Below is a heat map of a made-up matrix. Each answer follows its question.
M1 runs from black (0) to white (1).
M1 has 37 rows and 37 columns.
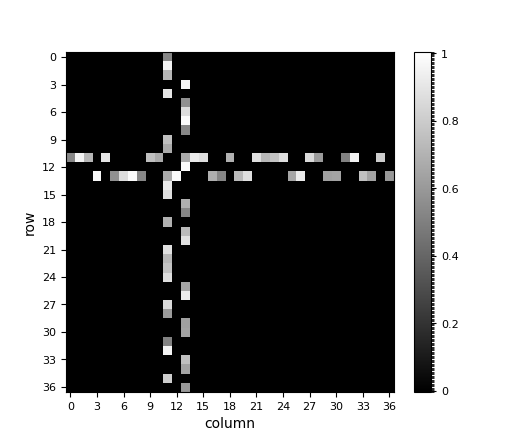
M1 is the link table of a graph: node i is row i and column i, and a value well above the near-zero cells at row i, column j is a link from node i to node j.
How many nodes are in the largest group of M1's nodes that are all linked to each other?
2
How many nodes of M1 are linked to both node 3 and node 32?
0
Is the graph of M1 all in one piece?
yes
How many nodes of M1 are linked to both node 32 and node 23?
1
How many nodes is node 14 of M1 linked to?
1
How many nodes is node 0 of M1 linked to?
1
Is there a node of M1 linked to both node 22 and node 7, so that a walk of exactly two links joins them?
no
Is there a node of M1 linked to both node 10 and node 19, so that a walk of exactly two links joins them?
no
